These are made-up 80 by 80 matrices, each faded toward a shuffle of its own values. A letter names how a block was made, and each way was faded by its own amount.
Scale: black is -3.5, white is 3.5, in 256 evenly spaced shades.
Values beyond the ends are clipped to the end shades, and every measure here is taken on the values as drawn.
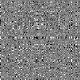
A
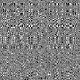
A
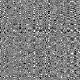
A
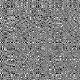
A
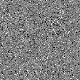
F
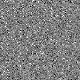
F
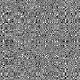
A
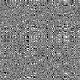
A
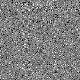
F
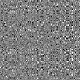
A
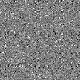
F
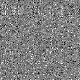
F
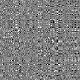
A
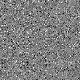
F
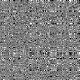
A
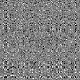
A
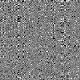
A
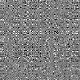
A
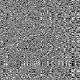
A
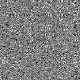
F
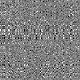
A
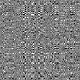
A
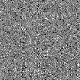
F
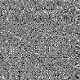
F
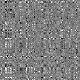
A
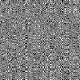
A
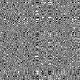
A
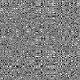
A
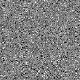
F
